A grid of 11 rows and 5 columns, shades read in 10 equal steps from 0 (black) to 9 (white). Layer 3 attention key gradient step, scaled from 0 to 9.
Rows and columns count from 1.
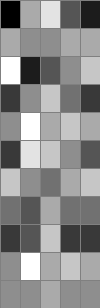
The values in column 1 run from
0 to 9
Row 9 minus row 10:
-3 -6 1 -5 -4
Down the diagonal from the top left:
0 5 3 4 6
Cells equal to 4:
5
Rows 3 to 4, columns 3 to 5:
3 5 7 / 7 4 2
